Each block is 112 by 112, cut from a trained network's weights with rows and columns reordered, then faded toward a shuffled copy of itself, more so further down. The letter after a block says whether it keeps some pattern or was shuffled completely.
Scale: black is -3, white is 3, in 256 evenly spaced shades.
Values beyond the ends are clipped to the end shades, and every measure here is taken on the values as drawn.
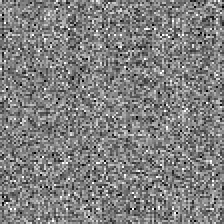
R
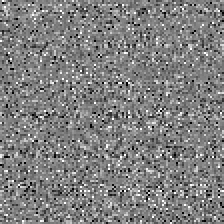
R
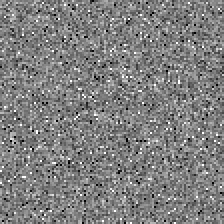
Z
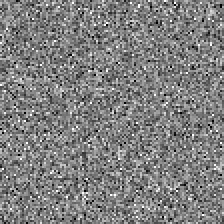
Z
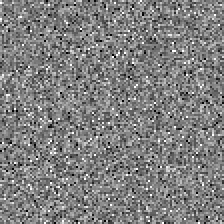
Z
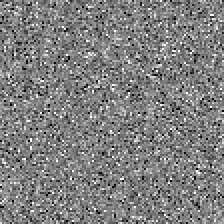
Z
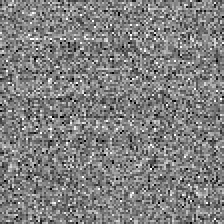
R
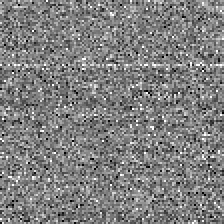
R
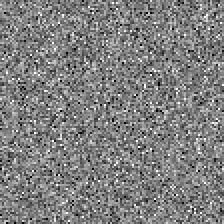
Z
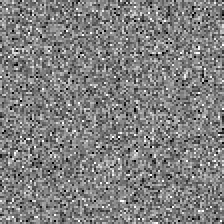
R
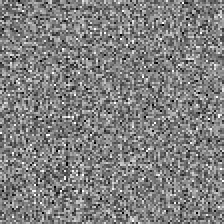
R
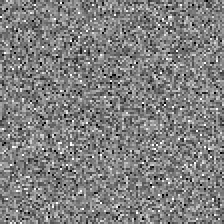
Z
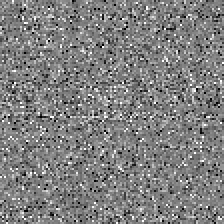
R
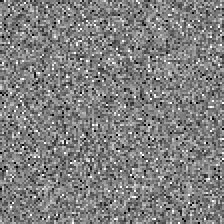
Z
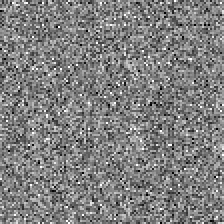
R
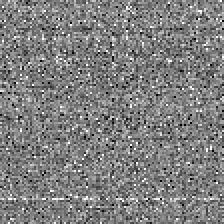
R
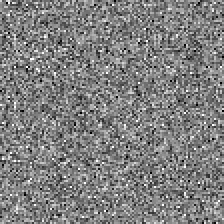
R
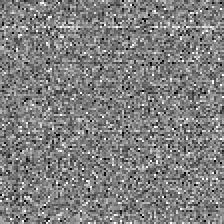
R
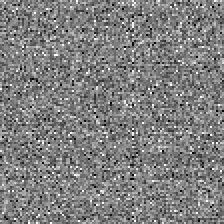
R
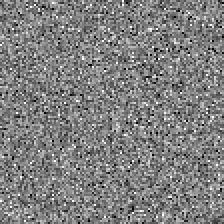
Z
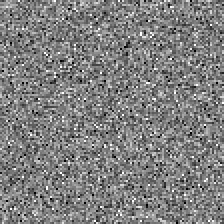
Z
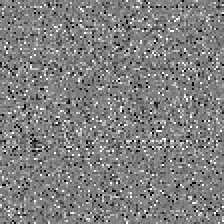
R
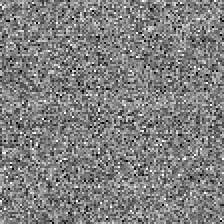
R
